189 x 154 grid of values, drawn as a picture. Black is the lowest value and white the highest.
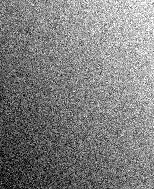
The top right is the ninth with the highest average. The texture is fine-grained noise. No regular stripes run through it. No row or column stands out. Values rise toward the top right. The halves do not mirror each other. The ninth with the lowest average is the bottom left. On average the colour sits 50% of the way up the scale.
